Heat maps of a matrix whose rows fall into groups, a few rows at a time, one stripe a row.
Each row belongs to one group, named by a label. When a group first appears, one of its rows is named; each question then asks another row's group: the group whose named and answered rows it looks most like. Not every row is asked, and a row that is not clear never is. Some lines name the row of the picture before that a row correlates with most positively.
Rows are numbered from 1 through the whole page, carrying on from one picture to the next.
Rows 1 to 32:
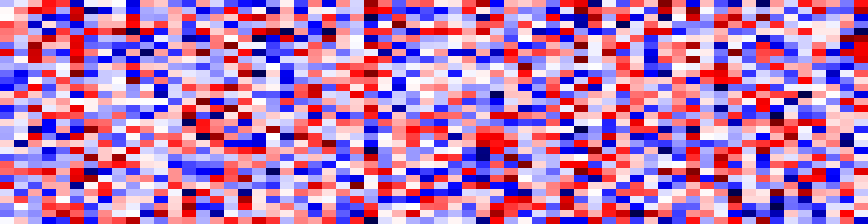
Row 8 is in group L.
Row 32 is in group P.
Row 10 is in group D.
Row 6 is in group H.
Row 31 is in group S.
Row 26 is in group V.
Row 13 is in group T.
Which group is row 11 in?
D
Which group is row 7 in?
T
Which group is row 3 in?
P
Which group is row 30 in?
S
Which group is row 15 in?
L
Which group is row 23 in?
V
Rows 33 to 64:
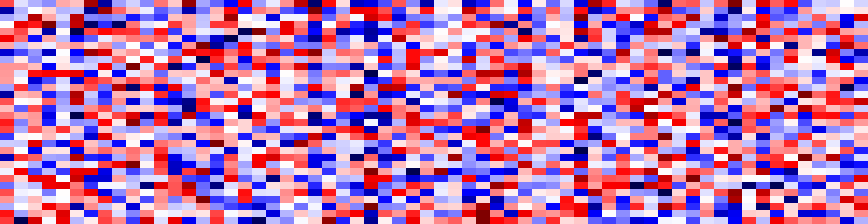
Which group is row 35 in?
T
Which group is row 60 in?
P
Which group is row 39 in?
L
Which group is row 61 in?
L
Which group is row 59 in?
S
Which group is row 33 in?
P
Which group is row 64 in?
H
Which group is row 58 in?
T
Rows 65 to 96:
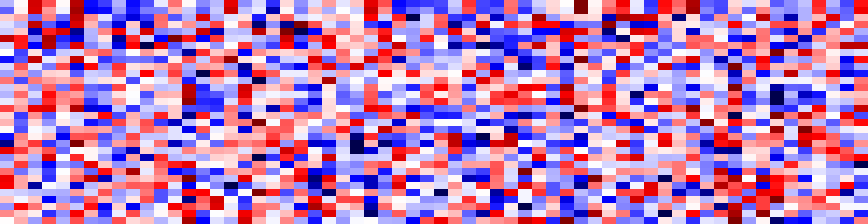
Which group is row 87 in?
H
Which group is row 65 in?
T
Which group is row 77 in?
S
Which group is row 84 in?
V
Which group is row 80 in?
T
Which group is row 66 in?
T
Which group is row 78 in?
S
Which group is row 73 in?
T
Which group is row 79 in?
S
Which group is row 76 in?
H
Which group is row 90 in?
P
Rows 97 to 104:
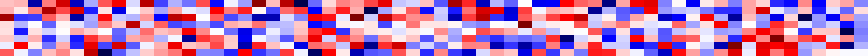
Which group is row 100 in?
D
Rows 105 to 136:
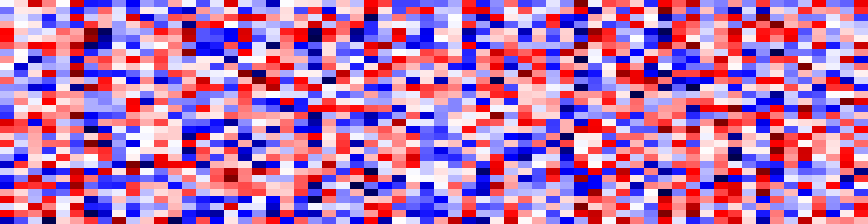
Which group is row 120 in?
D
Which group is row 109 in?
P
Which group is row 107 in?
P
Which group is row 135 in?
T
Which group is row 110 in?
P
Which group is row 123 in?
T
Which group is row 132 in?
P
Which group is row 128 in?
H
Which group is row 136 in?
V
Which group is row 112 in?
S
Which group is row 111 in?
T
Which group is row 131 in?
V
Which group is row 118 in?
S
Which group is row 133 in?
T
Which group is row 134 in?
T
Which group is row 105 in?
T
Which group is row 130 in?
T
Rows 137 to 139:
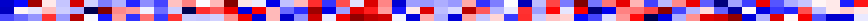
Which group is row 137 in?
T
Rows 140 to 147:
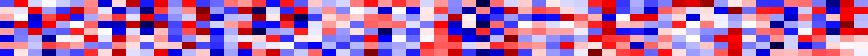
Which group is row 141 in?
L
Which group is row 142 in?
L
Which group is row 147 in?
V
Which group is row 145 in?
V
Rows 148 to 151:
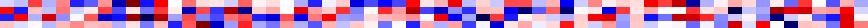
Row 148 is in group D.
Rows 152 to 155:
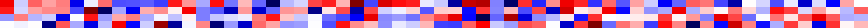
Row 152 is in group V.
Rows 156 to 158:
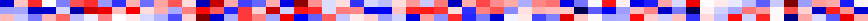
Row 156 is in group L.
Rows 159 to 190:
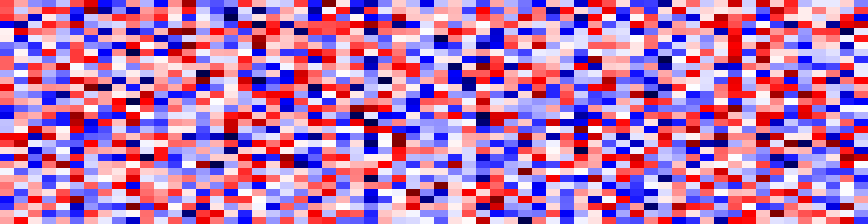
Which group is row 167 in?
P
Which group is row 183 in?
D
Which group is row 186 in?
H
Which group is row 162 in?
D
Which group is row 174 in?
D
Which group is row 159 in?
P
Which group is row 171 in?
P
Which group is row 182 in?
L
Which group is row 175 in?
V
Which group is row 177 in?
T
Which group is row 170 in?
L
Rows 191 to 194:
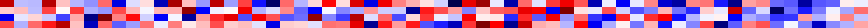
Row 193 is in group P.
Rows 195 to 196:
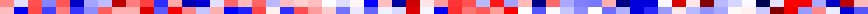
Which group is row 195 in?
H
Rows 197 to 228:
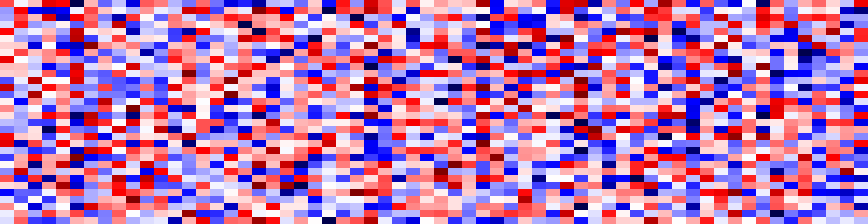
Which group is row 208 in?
T
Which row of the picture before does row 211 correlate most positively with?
196
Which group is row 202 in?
S
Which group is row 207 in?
S
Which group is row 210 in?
T
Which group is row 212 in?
D
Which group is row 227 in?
S
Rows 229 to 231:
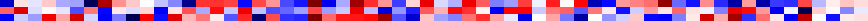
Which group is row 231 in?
D
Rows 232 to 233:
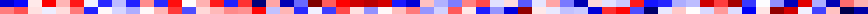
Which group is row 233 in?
D
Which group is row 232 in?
D
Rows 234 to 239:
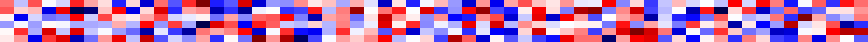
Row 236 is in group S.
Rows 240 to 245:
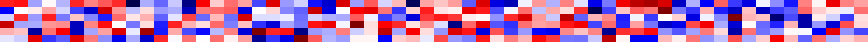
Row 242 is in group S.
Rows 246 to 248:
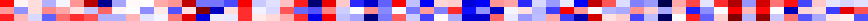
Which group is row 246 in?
P
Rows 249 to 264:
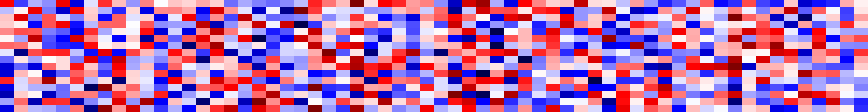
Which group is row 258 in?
D
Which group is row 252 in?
L
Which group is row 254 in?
L
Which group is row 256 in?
H
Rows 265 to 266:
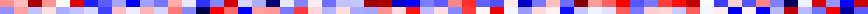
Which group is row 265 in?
T
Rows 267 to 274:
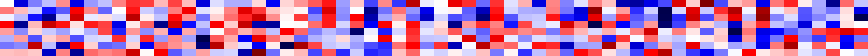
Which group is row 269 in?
P
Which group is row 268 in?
P
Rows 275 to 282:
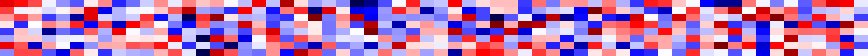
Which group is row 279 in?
V
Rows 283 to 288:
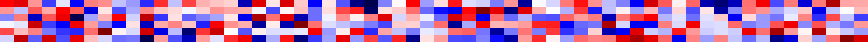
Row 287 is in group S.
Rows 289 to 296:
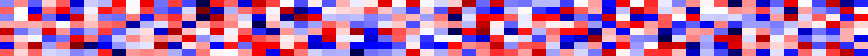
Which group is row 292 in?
H
